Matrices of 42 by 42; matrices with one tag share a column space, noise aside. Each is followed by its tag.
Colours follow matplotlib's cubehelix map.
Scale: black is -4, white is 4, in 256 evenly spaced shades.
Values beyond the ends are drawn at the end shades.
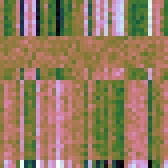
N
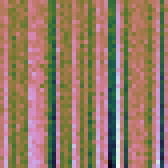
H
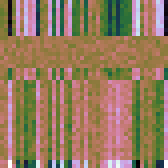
N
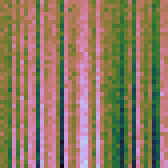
H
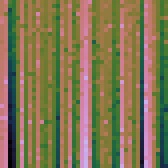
H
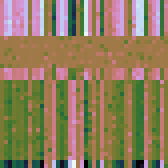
N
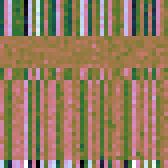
N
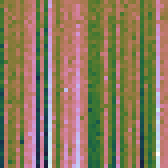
H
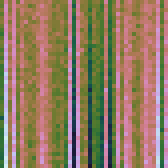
H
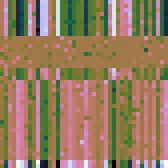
N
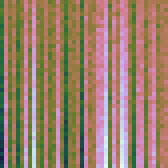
H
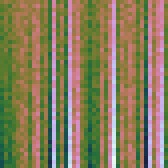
H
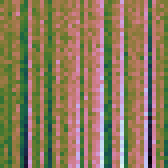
H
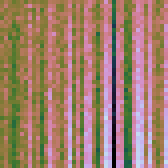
H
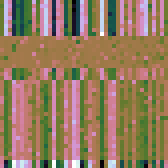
N
